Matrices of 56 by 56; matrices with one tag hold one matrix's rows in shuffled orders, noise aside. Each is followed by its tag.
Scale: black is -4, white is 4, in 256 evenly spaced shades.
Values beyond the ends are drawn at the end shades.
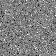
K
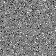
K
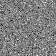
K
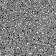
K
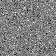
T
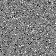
T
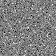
T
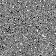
K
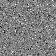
T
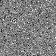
T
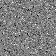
T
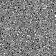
K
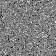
K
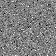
T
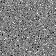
K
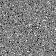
K
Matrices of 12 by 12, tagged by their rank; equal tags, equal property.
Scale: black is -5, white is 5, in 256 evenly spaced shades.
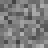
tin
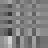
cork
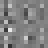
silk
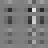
cork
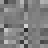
silk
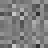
silk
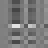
cork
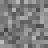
tin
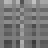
cork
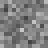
tin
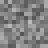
tin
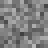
tin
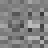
silk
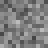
tin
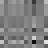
cork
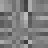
silk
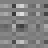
cork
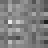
silk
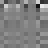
cork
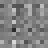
silk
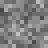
tin
